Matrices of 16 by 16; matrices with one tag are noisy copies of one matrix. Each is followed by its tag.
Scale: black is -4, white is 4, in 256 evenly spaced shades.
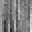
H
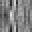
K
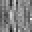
K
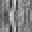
K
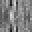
K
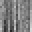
H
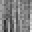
H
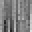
H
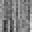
H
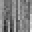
H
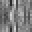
K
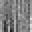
H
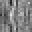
K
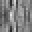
K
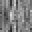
K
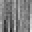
H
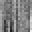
H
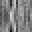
K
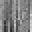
H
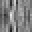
K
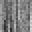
H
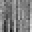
H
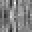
K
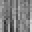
H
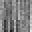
H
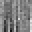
H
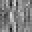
K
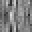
K
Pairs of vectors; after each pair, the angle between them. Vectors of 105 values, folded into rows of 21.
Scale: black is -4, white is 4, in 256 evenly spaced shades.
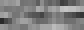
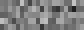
partly opposed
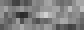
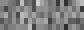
orthogonal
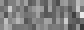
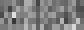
partly opposed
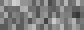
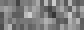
orthogonal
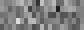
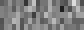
orthogonal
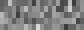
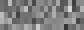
nearly parallel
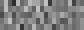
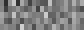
nearly opposite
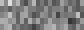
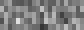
orthogonal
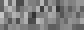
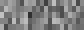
partly aligned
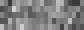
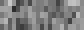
nearly opposite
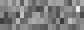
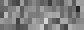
partly opposed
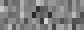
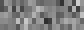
partly opposed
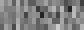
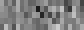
nearly parallel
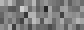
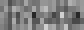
partly opposed
